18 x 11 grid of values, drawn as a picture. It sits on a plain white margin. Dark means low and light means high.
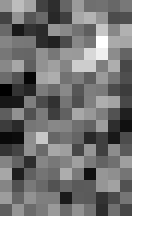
Ninth with the highest average: top right. Mirror symmetry: none. Ninth with the lowest average: middle left. Histogram: bell-shaped.
